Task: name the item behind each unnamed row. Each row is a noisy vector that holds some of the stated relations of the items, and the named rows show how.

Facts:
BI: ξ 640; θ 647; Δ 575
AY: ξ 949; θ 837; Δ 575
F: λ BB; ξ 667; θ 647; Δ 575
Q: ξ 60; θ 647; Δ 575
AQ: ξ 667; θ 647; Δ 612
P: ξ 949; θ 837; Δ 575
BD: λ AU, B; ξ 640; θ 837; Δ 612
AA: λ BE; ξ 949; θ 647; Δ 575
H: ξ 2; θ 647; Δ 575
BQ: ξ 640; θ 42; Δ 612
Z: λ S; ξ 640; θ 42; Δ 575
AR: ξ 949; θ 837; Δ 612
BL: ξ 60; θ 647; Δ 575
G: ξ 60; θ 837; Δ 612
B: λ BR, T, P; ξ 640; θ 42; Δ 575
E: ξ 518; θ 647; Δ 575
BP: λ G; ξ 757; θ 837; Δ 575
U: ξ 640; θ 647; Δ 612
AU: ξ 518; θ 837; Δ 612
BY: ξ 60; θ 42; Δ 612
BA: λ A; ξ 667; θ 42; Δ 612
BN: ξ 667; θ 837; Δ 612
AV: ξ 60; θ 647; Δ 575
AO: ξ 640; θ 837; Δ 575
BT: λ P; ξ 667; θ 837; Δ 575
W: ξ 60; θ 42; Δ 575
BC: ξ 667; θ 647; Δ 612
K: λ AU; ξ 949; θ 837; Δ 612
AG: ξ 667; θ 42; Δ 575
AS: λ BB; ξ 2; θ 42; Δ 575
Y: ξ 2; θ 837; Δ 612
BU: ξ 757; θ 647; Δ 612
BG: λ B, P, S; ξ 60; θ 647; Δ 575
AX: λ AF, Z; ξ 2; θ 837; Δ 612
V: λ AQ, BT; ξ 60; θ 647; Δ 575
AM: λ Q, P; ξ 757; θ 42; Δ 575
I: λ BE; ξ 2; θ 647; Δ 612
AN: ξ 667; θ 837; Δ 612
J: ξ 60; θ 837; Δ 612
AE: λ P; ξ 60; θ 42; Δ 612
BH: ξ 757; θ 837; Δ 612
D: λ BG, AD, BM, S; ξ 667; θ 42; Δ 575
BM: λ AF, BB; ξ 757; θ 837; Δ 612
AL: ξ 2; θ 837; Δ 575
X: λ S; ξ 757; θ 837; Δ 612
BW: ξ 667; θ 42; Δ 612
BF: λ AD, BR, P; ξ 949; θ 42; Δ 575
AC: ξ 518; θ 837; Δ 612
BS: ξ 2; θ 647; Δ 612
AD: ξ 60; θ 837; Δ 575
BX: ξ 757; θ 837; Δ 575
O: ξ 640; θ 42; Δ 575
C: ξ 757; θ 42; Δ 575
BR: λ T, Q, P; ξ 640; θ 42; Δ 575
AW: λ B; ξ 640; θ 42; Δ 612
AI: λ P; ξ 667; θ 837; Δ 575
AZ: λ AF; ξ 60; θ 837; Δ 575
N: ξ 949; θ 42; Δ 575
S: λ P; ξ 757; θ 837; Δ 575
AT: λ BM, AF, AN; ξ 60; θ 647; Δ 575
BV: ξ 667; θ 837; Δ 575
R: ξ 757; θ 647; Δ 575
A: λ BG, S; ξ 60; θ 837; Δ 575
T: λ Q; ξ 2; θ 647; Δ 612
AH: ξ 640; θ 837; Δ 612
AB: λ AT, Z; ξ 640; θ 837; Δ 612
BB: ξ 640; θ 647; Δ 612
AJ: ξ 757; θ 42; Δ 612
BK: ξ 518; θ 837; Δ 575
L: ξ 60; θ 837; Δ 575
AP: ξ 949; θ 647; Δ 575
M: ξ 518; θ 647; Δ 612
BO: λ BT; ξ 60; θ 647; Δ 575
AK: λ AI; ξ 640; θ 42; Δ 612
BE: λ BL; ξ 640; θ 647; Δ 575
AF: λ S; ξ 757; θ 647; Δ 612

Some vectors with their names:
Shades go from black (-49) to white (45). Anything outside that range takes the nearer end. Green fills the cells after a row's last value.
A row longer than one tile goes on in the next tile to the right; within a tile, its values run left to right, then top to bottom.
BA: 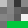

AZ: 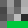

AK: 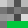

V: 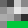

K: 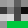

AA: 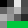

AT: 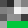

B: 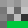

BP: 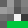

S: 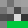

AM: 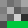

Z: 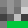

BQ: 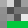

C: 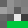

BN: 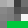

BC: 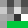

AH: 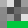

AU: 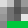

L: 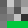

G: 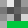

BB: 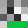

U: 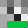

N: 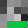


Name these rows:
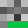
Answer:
AE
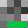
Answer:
X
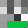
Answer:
M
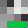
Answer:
BG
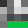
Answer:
BE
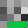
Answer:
AD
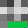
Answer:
E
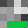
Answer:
AV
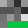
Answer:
AX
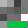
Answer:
AN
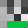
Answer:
BS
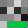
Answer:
P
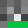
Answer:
AS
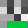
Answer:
BU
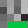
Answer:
A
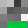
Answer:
AC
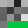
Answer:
AB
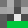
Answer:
BK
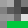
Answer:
Y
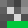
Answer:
D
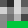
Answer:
R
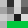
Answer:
T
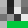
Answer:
AF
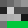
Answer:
BF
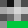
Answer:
F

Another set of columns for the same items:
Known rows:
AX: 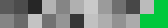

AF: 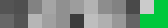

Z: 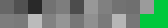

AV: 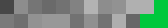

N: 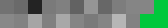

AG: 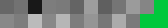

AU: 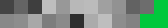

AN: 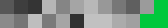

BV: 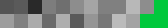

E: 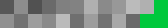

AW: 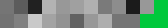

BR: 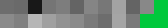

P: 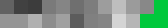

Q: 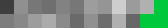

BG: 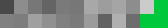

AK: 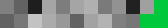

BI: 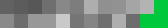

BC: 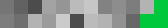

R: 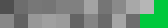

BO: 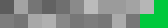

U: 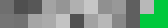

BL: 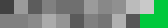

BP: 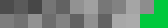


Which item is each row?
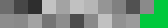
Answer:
K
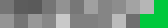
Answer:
AP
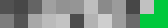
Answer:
BB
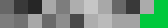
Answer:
AB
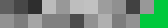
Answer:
BD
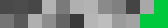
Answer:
BM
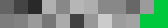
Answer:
AR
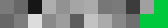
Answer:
BA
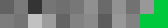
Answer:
AM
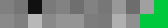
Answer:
BF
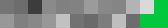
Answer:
AA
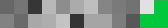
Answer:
I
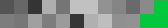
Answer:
AC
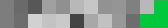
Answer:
AQ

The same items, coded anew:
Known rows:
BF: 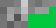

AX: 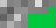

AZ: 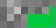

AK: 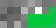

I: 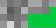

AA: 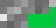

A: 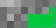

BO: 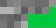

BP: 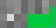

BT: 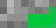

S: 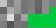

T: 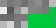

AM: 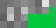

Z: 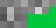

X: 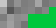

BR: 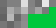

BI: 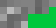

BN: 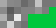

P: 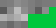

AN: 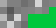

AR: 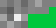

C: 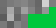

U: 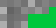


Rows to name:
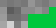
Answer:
M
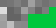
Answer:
BU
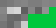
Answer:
AT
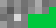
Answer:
AB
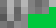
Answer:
AS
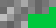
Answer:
BE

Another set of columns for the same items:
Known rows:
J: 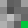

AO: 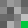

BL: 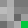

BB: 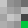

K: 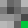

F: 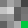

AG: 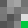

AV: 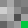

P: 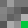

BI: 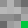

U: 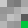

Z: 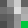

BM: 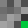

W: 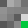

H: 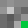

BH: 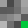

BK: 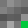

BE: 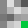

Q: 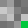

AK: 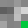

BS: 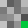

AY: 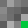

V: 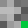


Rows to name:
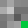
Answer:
E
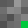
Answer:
S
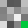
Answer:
T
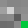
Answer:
R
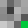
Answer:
BD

